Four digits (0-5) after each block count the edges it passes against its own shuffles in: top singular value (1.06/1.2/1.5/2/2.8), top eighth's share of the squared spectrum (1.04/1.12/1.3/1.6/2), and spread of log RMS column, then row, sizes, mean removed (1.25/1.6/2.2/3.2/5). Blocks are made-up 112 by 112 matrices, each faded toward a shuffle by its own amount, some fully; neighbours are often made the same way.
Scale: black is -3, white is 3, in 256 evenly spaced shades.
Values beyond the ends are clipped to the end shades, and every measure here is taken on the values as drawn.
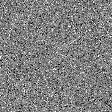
2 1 0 0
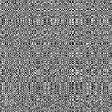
5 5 4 4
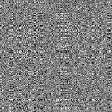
5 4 3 3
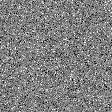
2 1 0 0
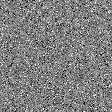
2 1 0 0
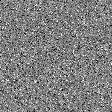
1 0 0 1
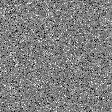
2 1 0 0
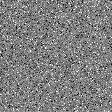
2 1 0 0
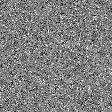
3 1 0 0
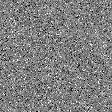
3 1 0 0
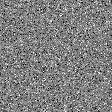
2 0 0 0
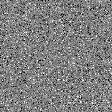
3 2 1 1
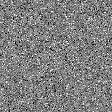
3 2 0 0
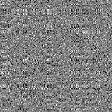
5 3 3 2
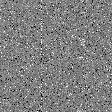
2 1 1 0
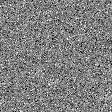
0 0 0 0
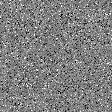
0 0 0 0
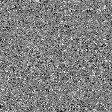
0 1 0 3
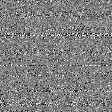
2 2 0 4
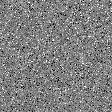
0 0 0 0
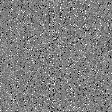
1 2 2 0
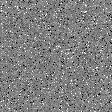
0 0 0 0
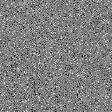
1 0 2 0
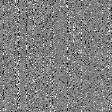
2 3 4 0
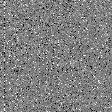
2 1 2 0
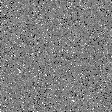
0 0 1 0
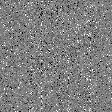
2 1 2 0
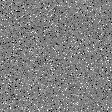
0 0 0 0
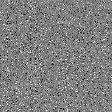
1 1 2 0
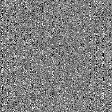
1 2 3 0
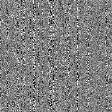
2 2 4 0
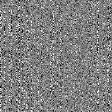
1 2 4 0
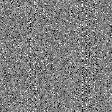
1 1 3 0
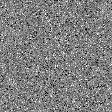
1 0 1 0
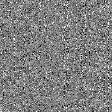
1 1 3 0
